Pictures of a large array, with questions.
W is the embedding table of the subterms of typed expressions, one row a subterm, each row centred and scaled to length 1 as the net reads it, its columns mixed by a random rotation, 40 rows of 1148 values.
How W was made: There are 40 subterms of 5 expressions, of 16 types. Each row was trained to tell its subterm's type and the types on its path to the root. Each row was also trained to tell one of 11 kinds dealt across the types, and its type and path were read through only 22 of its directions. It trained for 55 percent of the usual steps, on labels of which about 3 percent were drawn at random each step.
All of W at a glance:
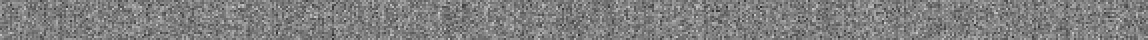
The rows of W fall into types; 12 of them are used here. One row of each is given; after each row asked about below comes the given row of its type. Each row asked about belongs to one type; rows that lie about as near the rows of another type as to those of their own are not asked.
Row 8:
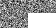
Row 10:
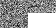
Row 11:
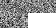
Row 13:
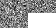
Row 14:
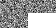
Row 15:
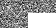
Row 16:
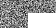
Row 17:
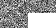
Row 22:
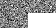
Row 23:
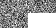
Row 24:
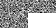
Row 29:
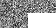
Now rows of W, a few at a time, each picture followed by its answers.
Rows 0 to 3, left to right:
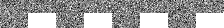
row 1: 29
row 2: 16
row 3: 10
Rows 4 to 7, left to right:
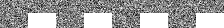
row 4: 13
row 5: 29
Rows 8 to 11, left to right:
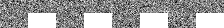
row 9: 16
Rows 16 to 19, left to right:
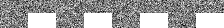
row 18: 10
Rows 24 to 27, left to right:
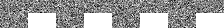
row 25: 13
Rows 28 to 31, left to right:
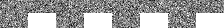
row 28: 13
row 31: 16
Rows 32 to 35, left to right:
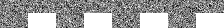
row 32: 24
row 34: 14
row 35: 29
